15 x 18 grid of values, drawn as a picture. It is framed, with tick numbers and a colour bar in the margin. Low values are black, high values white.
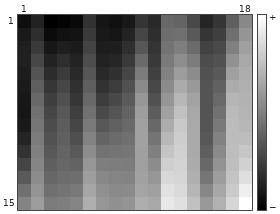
The field climbs toward the bottom right. The ninth with the highest average is the bottom right. Neither half mirrors the other. The grain runs up and down. The top left is the ninth with the lowest average.
